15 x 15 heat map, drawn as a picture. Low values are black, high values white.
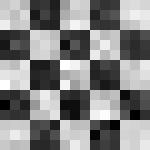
Slope: none. Histogram: two levels. Grain: checkered.
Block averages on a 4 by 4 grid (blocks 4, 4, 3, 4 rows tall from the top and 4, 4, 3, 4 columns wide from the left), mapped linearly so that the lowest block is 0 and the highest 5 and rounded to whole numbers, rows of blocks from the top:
4115 / 2222 / 0120 / 4214
